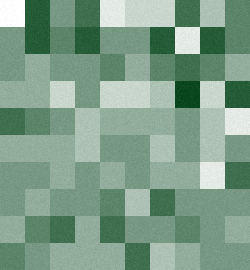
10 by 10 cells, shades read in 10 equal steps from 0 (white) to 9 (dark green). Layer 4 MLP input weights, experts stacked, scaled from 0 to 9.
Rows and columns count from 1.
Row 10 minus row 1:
6 -3 -1 -3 3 5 1 -3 2 -1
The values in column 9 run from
1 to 8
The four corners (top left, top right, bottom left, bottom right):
0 6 6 5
